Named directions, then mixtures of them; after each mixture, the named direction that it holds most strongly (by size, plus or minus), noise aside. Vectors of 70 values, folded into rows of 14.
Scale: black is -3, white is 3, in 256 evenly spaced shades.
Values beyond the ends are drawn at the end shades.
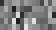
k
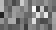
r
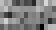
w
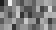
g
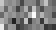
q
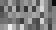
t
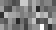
r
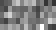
w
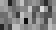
g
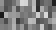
r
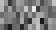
t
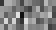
k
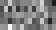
t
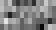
w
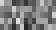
k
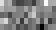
w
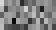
q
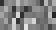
k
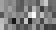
q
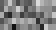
g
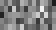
t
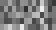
t
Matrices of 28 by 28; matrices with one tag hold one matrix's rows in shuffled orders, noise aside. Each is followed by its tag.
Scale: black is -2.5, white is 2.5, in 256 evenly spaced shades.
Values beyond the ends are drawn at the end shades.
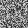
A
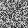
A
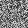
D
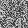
A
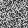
A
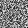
D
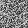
A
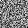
D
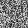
A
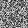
A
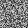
A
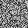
D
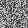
A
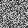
D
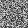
A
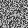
D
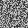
D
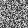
A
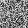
A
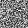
A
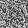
A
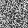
A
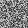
A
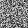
A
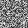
A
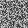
A
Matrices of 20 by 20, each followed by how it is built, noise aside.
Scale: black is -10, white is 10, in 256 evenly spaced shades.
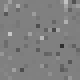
sparse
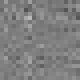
low rank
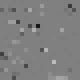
sparse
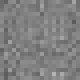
low rank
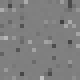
sparse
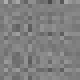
low rank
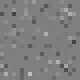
sparse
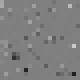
sparse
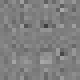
low rank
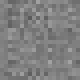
low rank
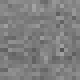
low rank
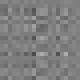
low rank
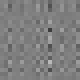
low rank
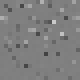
sparse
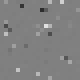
sparse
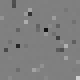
sparse
